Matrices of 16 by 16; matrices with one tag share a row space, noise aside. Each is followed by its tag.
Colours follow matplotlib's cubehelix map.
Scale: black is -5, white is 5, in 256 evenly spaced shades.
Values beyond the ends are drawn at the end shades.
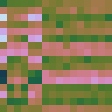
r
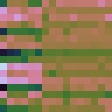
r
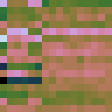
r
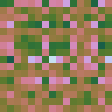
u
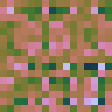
u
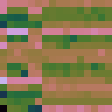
r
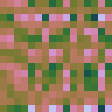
u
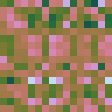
u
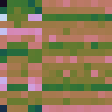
r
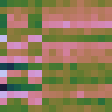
r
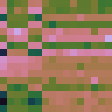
r
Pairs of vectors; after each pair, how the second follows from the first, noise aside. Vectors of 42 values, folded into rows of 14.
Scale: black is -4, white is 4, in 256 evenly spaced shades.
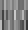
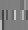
partly zeroed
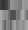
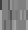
partly zeroed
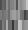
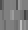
partly zeroed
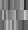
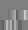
partly zeroed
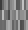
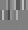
partly zeroed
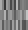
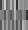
negated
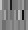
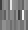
negated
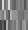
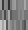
negated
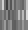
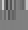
partly zeroed
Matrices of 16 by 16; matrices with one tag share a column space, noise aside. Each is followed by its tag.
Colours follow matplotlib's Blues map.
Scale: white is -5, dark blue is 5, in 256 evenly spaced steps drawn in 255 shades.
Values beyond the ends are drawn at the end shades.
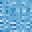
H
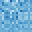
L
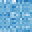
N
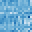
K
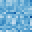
K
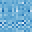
H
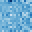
N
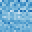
L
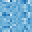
N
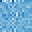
N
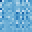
L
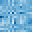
K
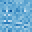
H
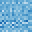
H
